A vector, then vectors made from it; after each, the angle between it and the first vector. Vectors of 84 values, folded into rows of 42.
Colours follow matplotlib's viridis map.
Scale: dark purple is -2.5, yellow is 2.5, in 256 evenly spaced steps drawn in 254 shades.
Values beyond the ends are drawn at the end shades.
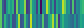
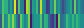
nearly opposite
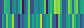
partly opposed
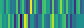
partly aligned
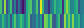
partly opposed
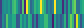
partly opposed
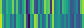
partly aligned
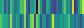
partly aligned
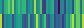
orthogonal
